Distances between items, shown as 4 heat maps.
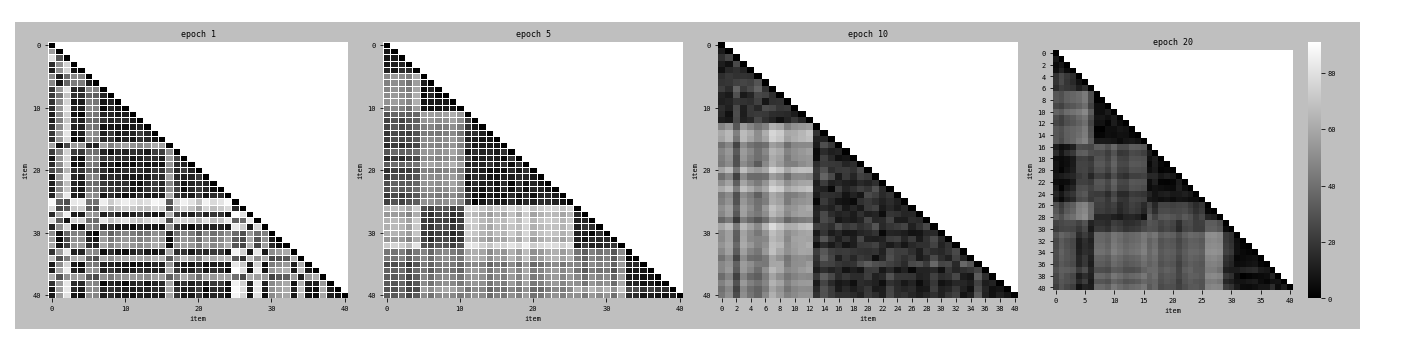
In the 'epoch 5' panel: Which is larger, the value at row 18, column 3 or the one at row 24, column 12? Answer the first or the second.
the first
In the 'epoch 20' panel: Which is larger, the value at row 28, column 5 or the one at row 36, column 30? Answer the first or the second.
the first
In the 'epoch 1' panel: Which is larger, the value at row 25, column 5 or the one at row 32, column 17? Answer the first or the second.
the second
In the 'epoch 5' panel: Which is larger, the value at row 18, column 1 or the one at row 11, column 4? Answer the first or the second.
the second
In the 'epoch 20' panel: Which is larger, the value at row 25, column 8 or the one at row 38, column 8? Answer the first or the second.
the second
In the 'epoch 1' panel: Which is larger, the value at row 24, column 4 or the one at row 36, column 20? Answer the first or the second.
the second
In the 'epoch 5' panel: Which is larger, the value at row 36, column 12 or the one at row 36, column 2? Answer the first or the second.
the first
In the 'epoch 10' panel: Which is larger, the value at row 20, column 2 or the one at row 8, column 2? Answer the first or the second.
the first
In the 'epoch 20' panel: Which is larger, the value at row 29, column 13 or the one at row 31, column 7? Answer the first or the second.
the second
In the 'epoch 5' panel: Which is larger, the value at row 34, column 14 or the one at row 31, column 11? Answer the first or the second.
the second
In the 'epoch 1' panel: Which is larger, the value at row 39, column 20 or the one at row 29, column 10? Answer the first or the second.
the first
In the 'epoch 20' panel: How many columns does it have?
41
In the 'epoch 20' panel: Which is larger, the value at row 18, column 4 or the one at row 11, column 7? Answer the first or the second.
the first
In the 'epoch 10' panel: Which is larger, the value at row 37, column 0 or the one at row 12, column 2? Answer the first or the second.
the first
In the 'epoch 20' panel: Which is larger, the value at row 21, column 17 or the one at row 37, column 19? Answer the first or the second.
the second
